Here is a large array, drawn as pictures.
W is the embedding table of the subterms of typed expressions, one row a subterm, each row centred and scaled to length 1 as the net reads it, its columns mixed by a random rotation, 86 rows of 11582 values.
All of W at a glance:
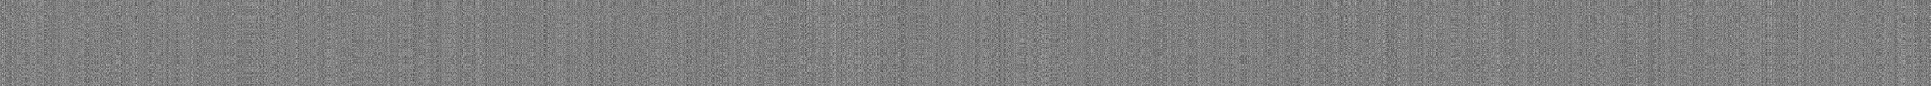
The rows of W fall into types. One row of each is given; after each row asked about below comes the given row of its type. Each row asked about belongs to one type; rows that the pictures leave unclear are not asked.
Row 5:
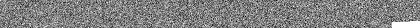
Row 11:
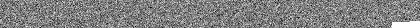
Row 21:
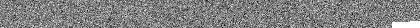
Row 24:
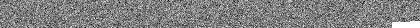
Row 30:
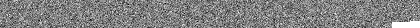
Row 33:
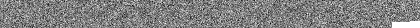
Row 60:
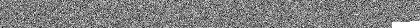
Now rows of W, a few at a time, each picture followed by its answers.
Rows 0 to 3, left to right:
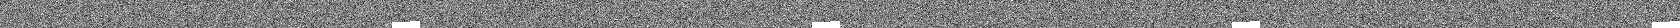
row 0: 30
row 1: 24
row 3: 5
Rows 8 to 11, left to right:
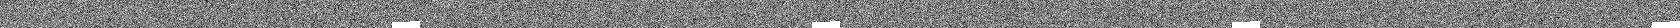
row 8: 21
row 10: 21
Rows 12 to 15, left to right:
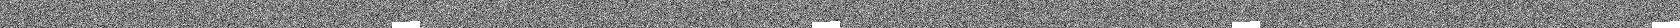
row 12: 30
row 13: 21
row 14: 21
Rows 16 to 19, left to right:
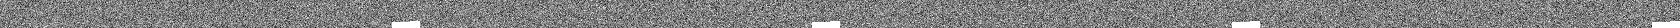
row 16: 5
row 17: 24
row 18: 5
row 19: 24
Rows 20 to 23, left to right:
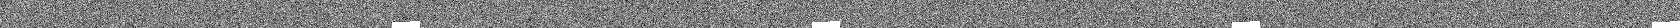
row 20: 11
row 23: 60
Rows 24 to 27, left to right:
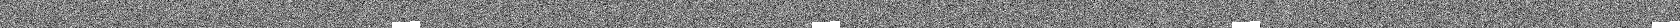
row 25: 30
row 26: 33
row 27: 11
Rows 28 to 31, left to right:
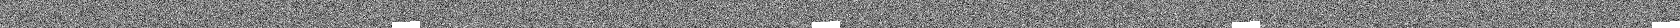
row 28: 24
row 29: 5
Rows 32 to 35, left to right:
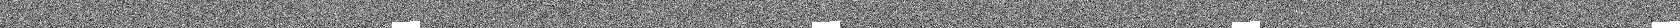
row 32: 30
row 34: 30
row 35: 5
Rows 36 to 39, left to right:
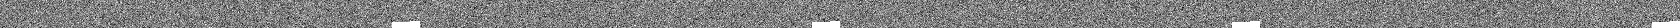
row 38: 24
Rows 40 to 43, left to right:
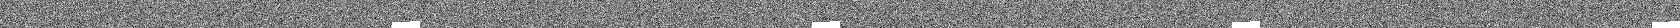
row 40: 11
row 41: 11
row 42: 30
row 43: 21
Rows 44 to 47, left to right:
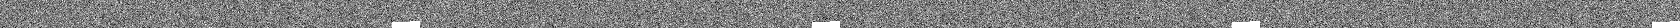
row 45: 11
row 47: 33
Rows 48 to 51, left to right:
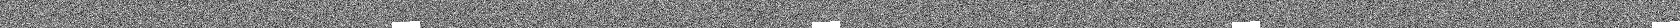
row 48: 5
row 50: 30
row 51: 33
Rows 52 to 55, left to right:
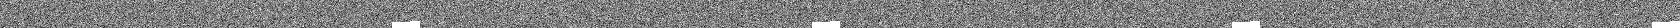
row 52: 30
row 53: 21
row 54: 30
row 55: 60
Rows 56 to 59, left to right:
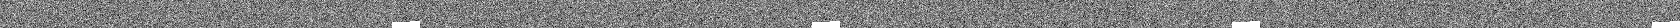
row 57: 11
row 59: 11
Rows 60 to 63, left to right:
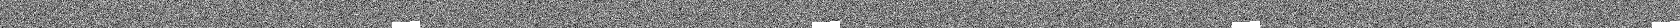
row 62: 11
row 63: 60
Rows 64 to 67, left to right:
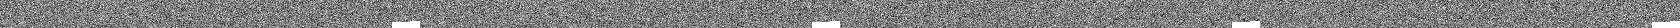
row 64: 21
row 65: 21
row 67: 24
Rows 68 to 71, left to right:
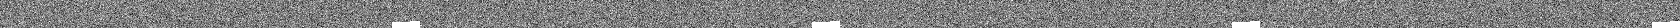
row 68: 21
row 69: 60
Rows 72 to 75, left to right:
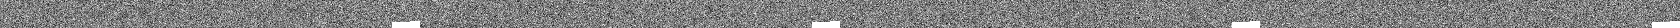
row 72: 33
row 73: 30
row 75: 5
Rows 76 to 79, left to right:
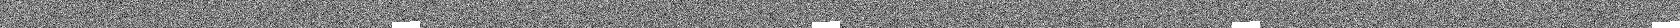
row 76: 33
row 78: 11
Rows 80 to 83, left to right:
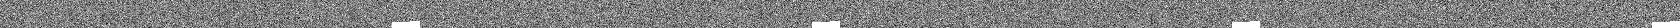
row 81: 60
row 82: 33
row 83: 24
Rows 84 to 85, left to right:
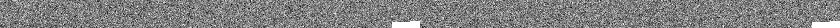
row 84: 30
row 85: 11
